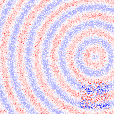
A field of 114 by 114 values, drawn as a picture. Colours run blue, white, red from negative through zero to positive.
Odd rows or columns: none. Histogram: bell-shaped. Roughest part: bottom right. Average level on the scale: 50%. Odd patch: rougher, in the bottom right. Rings: centred on the middle right.
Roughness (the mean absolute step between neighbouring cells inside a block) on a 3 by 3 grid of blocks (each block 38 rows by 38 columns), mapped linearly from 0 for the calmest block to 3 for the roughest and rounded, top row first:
000 / 000 / 003
